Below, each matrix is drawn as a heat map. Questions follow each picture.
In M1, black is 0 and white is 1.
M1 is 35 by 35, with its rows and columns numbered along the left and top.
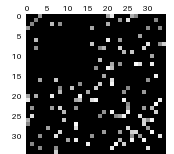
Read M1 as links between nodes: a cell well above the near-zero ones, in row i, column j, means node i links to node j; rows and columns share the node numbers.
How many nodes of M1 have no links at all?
2
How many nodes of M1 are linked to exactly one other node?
4
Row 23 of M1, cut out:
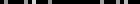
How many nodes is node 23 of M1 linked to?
7
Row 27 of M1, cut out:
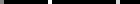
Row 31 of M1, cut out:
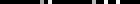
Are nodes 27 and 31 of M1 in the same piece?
yes
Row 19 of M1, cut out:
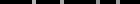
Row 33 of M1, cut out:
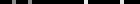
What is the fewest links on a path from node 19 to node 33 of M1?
3
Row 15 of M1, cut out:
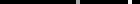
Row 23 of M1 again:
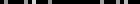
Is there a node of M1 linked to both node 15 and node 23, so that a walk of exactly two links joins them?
no
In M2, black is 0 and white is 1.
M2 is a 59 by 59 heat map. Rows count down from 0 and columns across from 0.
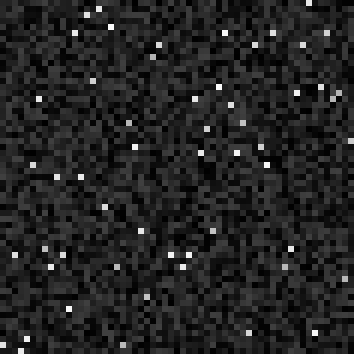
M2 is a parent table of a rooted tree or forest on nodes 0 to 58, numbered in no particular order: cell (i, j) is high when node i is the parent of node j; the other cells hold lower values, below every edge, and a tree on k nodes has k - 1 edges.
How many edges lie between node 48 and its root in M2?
4
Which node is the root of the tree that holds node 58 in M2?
46
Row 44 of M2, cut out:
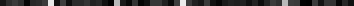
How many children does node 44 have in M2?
4
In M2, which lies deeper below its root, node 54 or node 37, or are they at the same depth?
the same depth
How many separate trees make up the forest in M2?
4
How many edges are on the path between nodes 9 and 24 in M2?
5
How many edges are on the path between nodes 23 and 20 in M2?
5
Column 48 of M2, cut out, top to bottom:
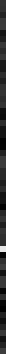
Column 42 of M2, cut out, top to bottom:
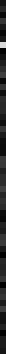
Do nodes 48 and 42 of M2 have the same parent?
no
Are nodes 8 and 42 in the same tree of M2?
no
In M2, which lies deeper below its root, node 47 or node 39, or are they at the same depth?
node 39
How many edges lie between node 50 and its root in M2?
5
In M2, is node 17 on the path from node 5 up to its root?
no
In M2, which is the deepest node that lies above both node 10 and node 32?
16
